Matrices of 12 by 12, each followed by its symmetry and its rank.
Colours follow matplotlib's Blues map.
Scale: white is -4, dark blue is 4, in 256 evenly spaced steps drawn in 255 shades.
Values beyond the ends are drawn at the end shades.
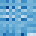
neither, rank two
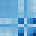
symmetric, rank one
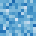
neither, full rank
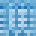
neither, rank two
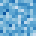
neither, full rank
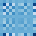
symmetric, rank one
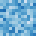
neither, full rank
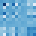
symmetric, rank two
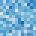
neither, full rank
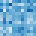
antisymmetric, rank two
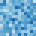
neither, full rank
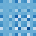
symmetric, rank one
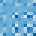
symmetric, rank two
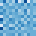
antisymmetric, rank two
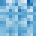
neither, rank two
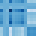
symmetric, rank one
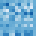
neither, rank two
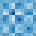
symmetric, rank two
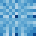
symmetric, rank two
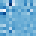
antisymmetric, rank two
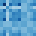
symmetric, rank two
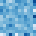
antisymmetric, rank two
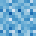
antisymmetric, rank two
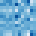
neither, rank two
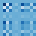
symmetric, rank one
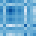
symmetric, rank one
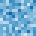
neither, full rank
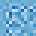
antisymmetric, rank two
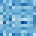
neither, rank two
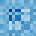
symmetric, rank two
